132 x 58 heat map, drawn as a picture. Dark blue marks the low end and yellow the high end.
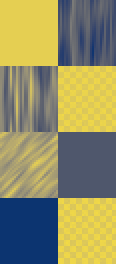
It is made of 4 by 2 panels. Panel 1,1: very high, flat. Panel 1,2: low, streaked downward. Panel 2,1: middling, streaked downward, strong in contrast. Panel 2,2: very high, checkered, faint in contrast. Panel 3,1: high, slanting up to the right. Panel 3,2: low, flat. Panel 4,1: very low, flat. Panel 4,2: very high, checkered, faint in contrast.
